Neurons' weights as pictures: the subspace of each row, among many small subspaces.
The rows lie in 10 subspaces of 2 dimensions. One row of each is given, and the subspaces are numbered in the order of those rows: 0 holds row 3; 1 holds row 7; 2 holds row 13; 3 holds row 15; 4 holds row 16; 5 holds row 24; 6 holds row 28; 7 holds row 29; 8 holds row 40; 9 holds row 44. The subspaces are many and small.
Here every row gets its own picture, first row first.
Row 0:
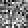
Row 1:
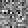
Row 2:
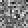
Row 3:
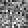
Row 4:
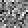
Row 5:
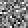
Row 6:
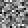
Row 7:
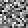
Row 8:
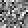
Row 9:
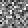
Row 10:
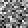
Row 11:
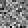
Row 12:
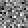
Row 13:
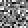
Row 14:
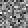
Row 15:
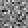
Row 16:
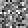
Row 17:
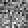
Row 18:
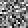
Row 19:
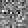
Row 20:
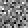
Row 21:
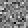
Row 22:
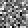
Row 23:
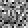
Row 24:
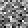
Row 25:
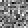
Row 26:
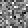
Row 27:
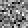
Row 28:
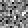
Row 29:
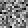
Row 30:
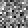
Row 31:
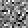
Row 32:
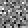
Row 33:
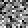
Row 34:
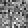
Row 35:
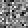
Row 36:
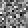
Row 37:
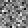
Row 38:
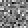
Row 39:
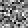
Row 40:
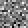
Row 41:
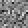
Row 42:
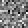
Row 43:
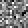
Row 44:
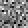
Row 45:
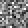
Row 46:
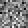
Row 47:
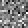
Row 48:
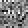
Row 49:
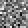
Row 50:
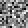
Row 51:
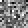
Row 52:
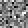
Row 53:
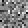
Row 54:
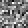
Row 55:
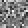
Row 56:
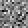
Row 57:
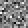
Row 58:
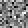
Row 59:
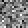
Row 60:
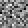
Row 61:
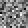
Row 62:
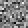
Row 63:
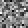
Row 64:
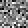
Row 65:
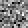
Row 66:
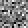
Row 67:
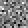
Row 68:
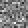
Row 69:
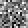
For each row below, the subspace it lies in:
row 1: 4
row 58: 6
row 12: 9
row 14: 6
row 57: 1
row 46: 0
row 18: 7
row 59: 5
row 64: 2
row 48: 4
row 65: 7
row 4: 3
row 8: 3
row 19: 4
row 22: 8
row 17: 0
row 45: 7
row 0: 0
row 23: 9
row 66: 8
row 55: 4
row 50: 7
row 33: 5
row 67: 9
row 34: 0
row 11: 2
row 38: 2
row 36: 8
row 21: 1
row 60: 1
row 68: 1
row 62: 1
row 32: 9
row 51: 2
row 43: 6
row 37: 3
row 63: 4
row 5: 7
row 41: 3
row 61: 8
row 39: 6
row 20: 9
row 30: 9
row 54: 8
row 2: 2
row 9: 1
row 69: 0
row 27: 7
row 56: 3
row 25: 2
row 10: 5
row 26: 6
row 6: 4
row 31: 3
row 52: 6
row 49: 8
